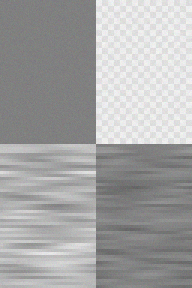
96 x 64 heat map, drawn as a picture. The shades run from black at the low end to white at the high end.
The table splits into 2 rows of 2 panels. Panel 1,1: middling, flat. Panel 1,2: very high, checkered, faint in contrast. Panel 2,1: high, streaked across. Panel 2,2: middling, streaked across, faint in contrast.
